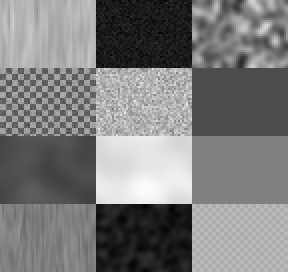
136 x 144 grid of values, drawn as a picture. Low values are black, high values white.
The table splits into 4 rows of 3 panels. Panel 1,1: high, streaked downward, faint in contrast. Panel 1,2: very low, fine-grained, faint in contrast. Panel 1,3: middling, blotchy, strong in contrast. Panel 2,1: middling, checkered, strong in contrast. Panel 2,2: high, fine-grained. Panel 2,3: low, flat. Panel 3,1: low, smooth, faint in contrast. Panel 3,2: very high, smooth, faint in contrast. Panel 3,3: middling, flat. Panel 4,1: middling, streaked downward, faint in contrast. Panel 4,2: very low, blotchy, faint in contrast. Panel 4,3: high, checkered, faint in contrast.
